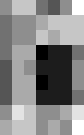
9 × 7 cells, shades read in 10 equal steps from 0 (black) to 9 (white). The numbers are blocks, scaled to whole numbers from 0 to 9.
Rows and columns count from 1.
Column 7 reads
9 7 7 4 5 5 4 8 9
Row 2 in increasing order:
4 5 5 6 7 7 7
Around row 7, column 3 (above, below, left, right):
6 7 6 1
